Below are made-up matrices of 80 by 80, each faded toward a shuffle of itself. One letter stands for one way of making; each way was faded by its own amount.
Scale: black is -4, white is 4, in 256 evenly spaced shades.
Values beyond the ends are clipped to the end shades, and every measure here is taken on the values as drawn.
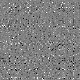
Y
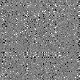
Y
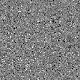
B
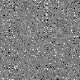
Y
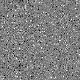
B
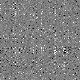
Y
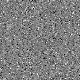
B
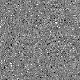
B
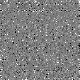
Y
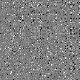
Y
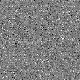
B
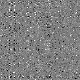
Y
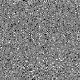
B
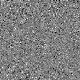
B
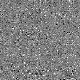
B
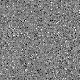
B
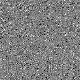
B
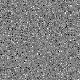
B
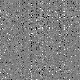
Y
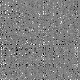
Y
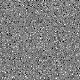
B
